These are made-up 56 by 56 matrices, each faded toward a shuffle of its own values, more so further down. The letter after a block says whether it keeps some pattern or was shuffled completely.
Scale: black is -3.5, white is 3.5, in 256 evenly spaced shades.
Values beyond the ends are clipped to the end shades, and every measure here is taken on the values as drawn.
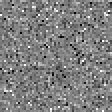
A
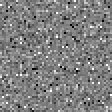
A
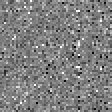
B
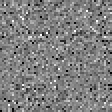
B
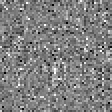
B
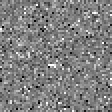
A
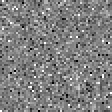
A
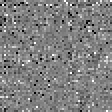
B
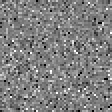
A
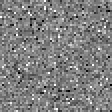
A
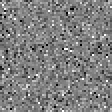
A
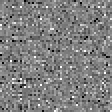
B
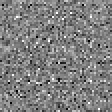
B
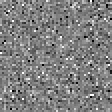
B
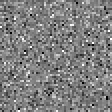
A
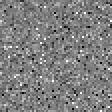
A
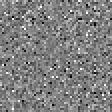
B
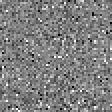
B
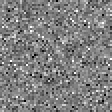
A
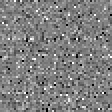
B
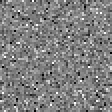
A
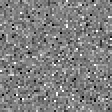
A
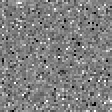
A
